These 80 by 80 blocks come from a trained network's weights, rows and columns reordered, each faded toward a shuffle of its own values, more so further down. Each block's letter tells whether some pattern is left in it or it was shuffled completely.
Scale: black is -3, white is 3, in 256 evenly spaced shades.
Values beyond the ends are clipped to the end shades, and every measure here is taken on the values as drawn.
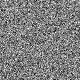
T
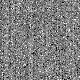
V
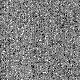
V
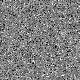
T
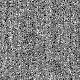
V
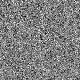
V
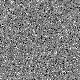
T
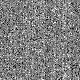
V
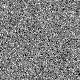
T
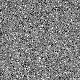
T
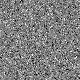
T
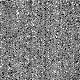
V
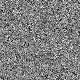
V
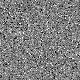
T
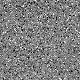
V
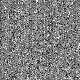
V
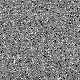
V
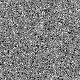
T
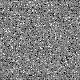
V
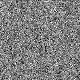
T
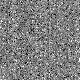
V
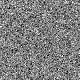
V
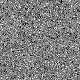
T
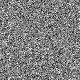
V
